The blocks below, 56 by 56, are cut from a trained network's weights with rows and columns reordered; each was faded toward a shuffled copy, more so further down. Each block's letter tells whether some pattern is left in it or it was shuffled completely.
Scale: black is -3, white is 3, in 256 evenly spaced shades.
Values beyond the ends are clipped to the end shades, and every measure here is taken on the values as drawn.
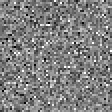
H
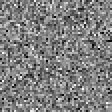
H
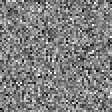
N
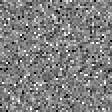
H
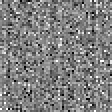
N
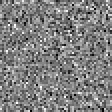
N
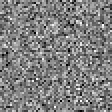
N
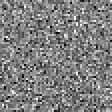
N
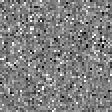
H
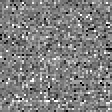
N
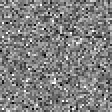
H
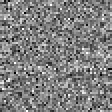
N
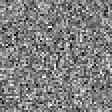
N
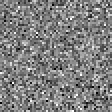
N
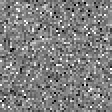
H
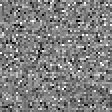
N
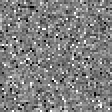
H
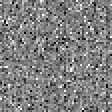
N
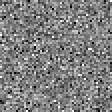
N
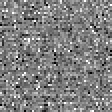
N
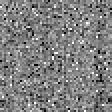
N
